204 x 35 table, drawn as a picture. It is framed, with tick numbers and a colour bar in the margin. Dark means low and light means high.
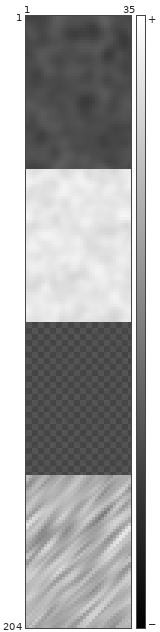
The table splits into 4 rows of 1 panel. Panel 1,1: low, blotchy, faint in contrast. Panel 2,1: very high, blotchy, faint in contrast. Panel 3,1: low, checkered, faint in contrast. Panel 4,1: high, slanting up to the right.
